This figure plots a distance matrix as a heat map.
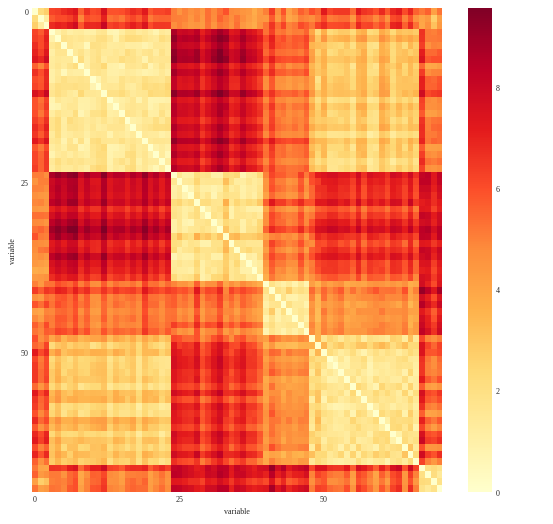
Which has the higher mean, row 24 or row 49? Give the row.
24
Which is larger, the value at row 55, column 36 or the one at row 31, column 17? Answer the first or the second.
the second
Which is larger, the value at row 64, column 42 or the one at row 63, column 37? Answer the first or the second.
the second
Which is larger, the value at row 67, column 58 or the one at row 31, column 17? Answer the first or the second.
the second
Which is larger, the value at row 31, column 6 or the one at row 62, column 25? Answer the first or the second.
the first
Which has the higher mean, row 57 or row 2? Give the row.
2
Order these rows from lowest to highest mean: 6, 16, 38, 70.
16, 6, 38, 70
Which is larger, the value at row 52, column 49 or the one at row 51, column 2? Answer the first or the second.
the second
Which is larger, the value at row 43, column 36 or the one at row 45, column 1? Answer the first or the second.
the first
